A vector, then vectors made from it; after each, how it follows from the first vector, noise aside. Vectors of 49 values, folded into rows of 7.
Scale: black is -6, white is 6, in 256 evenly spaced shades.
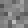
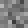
negated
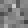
reversed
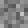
wrapped around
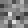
scaled up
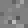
partly zeroed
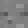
partly zeroed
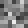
scaled up
